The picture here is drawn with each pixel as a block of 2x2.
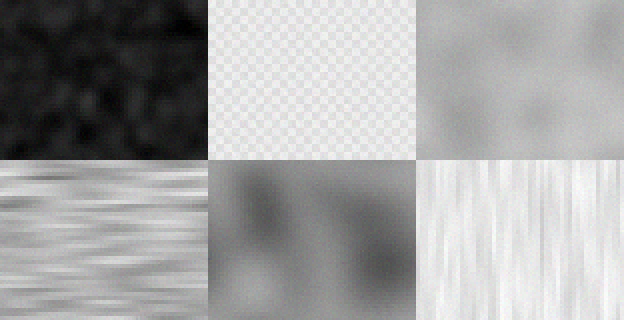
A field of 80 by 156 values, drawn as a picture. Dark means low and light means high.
It is made of 2 by 3 panels. Panel 1,1: very low, blotchy, faint in contrast. Panel 1,2: very high, checkered, faint in contrast. Panel 1,3: high, smooth, faint in contrast. Panel 2,1: high, streaked across. Panel 2,2: middling, smooth. Panel 2,3: very high, streaked downward, faint in contrast.
